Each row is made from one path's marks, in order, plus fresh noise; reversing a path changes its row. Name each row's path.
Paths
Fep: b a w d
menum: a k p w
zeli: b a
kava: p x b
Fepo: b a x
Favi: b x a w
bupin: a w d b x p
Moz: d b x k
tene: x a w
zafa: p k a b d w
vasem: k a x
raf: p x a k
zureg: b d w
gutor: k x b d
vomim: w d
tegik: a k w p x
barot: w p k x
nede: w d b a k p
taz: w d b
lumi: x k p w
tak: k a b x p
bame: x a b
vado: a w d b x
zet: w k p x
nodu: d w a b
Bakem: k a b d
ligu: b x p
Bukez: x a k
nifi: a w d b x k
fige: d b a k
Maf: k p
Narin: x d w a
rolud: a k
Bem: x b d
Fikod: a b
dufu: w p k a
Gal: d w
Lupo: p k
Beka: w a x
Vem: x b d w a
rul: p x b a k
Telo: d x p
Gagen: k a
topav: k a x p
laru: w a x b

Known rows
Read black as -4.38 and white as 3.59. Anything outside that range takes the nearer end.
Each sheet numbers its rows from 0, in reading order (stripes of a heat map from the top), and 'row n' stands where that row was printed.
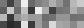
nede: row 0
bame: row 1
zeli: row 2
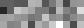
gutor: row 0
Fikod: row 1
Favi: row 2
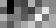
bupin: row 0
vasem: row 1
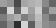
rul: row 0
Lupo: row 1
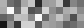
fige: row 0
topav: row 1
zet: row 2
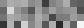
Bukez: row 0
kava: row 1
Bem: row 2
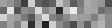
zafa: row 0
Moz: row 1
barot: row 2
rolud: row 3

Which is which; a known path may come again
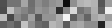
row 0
taz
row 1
vomim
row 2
tak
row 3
raf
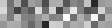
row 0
menum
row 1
rul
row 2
vasem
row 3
topav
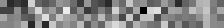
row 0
vado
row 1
Moz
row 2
zafa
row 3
nifi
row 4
zureg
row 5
laru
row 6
Gal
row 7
Lupo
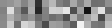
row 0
tene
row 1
ligu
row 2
Narin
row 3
Beka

